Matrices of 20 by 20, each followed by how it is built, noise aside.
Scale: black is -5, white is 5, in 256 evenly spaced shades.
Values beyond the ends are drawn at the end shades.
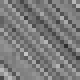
Toeplitz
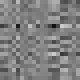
low rank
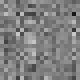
low rank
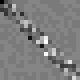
banded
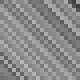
Toeplitz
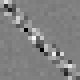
banded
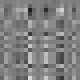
low rank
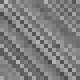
Toeplitz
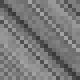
Toeplitz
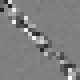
banded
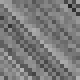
Toeplitz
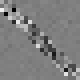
banded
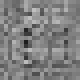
low rank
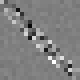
banded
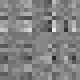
low rank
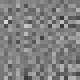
low rank
